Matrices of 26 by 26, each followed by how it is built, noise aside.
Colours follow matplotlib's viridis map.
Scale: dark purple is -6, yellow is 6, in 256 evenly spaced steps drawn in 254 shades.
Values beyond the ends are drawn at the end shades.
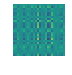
low rank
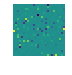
sparse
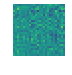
low rank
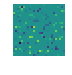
sparse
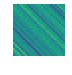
Toeplitz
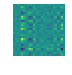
low rank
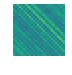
Toeplitz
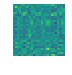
low rank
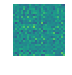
low rank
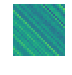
Toeplitz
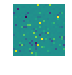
sparse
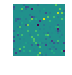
sparse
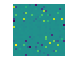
sparse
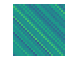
Toeplitz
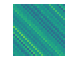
Toeplitz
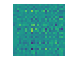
low rank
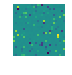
sparse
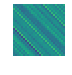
Toeplitz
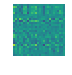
low rank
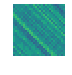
Toeplitz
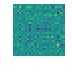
low rank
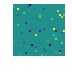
sparse
